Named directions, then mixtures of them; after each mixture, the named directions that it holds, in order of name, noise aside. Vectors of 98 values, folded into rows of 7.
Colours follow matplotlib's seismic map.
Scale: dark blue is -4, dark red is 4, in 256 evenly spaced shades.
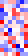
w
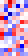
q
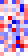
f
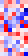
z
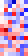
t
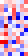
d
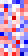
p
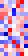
d, w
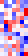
z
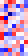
q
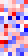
d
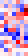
f, t, z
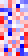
q, w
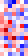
t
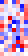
f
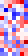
p, q, w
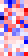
q, z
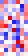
f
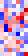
z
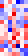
p, w, z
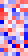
w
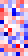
w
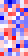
q, t
